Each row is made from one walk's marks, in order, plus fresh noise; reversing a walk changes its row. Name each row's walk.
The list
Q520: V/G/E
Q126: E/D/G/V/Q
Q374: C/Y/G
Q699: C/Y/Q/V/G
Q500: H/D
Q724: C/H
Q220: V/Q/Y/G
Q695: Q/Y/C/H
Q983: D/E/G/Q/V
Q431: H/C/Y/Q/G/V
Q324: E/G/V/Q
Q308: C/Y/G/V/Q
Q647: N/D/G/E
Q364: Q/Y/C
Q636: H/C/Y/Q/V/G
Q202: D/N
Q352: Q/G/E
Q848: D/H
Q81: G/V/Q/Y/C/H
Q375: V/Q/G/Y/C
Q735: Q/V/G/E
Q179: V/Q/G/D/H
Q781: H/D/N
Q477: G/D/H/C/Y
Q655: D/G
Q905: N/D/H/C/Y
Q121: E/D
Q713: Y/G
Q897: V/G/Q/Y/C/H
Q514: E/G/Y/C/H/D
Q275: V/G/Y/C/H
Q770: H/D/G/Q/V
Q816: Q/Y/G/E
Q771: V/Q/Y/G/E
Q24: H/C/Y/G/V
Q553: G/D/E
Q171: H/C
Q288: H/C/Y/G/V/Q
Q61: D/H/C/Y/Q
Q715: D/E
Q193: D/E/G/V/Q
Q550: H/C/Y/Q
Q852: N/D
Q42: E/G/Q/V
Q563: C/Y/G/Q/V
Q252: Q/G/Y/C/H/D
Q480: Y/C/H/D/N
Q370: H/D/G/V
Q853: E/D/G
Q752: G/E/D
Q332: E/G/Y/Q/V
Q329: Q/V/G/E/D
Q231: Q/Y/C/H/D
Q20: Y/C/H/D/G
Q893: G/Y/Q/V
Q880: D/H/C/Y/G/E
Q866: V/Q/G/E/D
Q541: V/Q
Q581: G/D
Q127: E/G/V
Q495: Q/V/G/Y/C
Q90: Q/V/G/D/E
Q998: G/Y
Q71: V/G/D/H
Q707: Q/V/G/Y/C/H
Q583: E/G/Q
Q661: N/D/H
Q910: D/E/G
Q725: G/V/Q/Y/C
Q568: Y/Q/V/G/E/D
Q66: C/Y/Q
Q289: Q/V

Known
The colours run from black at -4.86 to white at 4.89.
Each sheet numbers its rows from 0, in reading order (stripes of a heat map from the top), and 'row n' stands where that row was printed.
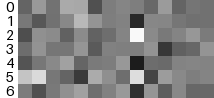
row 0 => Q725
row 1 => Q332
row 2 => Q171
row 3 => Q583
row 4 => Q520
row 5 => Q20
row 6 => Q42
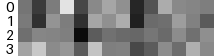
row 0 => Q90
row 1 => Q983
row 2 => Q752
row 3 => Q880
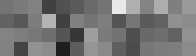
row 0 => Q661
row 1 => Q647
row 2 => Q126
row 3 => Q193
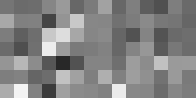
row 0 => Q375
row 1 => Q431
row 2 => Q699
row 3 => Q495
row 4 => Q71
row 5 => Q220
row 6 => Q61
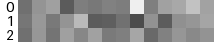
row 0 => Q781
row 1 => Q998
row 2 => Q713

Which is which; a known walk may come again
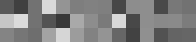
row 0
Q495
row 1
Q20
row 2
Q699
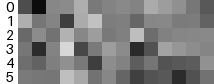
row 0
Q289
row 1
Q431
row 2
Q713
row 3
Q90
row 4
Q324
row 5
Q308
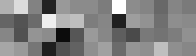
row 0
Q61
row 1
Q816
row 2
Q193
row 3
Q179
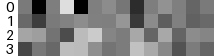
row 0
Q329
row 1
Q42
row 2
Q636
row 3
Q364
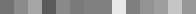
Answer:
Q781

